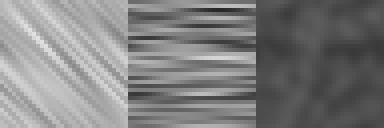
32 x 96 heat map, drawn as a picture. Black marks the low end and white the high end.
It is made of 1 by 3 panels. Panel 1,1: high, slanting down to the right. Panel 1,2: middling, streaked across, strong in contrast. Panel 1,3: low, blotchy, faint in contrast.
